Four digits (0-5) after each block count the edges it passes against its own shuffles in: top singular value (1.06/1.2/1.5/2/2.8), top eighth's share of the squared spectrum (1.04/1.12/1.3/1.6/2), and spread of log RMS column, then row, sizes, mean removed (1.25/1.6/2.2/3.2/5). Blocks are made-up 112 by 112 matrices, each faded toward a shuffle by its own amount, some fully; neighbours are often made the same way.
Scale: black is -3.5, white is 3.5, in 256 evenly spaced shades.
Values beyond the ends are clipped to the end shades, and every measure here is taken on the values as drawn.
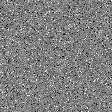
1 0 0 0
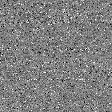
1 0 0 2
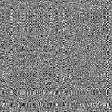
5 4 3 3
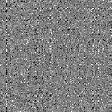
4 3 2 2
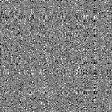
4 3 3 2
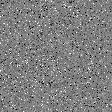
2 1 0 0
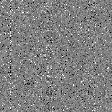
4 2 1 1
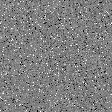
2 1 0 0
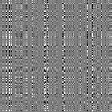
5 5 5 4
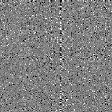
4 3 2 2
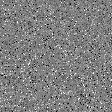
3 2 1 0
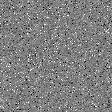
2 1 1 0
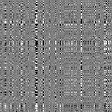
5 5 4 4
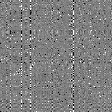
5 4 3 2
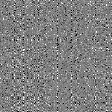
5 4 3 2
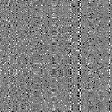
5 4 3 2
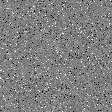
0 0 0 0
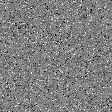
2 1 0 0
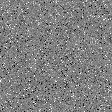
0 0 0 0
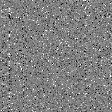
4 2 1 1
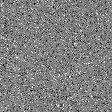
2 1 0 0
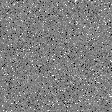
0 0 0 0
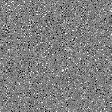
4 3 2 1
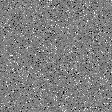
2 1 0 0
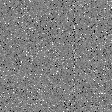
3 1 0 0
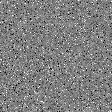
0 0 0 0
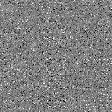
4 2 1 1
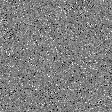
0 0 0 0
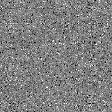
4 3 1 2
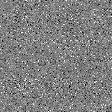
3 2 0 2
